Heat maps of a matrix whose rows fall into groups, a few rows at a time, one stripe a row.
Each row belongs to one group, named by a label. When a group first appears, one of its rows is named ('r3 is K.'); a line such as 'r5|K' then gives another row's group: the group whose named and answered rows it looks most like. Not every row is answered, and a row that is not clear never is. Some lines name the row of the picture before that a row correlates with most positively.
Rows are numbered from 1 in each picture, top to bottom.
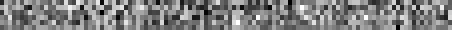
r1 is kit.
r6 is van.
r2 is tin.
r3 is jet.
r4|van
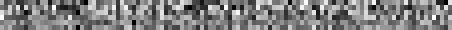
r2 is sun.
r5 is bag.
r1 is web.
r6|van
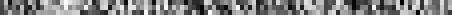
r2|tin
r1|tin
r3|bag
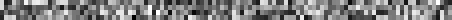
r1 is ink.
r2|web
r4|bag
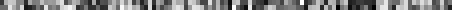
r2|bag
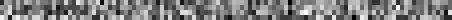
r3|jet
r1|kit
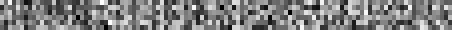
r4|van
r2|sun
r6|bag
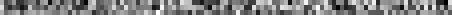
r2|jet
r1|web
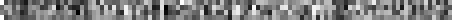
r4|van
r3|van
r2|kit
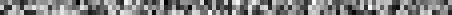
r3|bag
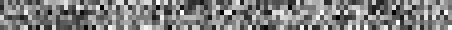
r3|sun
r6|sun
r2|kit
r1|tin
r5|kit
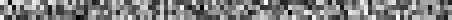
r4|web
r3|kit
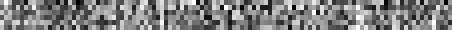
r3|van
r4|jet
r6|web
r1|jet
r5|ink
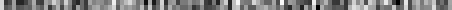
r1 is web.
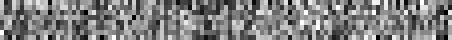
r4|bag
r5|jet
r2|ink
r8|web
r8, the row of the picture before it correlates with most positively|2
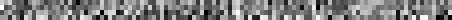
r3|van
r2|web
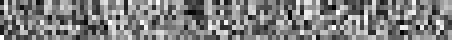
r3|tin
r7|sun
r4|kit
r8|web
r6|bag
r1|tin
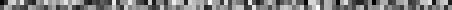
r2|jet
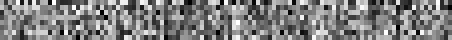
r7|ink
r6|van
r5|kit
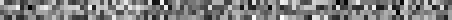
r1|kit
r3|van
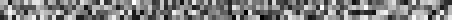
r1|ink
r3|bag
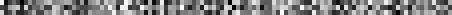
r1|van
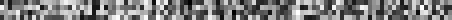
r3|tin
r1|tin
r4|sun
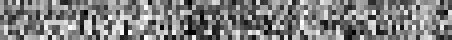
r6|tin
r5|tin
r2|ink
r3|web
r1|sun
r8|ink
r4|sun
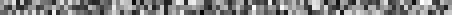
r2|web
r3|sun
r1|bag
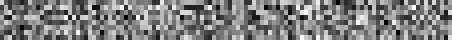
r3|jet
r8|jet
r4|ink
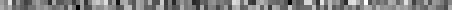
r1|kit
